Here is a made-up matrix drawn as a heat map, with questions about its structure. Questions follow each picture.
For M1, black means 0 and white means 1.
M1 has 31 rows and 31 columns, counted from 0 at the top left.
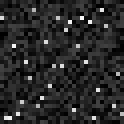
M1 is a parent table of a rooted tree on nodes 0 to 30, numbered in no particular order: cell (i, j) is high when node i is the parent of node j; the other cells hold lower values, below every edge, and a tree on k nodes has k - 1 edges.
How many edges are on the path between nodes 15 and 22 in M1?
7
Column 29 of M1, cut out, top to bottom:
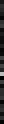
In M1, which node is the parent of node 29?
18
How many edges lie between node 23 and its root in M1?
3
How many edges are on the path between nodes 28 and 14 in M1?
2
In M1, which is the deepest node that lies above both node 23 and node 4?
29
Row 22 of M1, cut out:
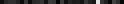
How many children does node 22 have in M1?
1
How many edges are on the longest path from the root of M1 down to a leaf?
18
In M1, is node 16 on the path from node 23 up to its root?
no
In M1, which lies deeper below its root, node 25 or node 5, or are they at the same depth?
node 5
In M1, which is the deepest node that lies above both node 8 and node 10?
2
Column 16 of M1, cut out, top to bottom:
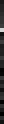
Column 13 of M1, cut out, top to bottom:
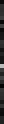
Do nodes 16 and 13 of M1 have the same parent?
no
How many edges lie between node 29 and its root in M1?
2
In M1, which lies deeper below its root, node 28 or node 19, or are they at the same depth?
node 28
